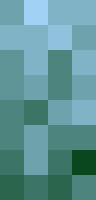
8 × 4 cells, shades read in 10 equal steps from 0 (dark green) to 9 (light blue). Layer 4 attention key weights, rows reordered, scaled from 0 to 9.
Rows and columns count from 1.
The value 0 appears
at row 7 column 4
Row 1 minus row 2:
-1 2 -1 1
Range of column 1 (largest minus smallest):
5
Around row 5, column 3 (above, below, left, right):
4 4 3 7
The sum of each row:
29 28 23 21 20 18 12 11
